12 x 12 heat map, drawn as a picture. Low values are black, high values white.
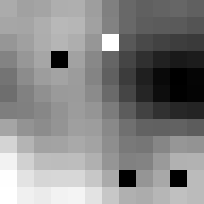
The middle right is the ninth with the lowest average. The bottom left is the ninth with the highest average. Four lone cells stand out: one far higher and three far lower than their neighbours. The field climbs toward the bottom left. On average the colour sits 50% of the way up the scale.
